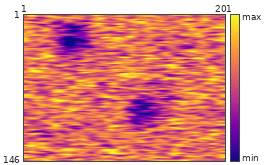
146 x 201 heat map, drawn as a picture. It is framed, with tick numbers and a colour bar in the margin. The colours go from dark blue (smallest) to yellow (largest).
Ninth with the lowest average: top left. Average level on the scale: 60%. Dips: two. Slope: none.
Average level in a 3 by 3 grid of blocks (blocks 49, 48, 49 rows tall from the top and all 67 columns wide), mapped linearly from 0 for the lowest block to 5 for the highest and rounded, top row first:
0 5 4
5 2 4
4 3 4
